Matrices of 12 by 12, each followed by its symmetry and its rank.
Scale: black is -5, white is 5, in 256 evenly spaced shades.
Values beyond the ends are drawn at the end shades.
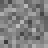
neither, full rank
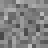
neither, full rank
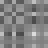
symmetric, rank one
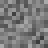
symmetric, full rank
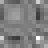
symmetric, rank two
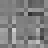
antisymmetric, rank two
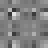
symmetric, rank one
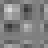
symmetric, rank one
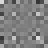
symmetric, rank two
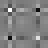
symmetric, rank one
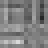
antisymmetric, rank two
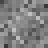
symmetric, full rank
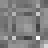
symmetric, rank two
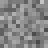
neither, full rank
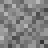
symmetric, full rank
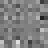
antisymmetric, rank two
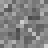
symmetric, full rank
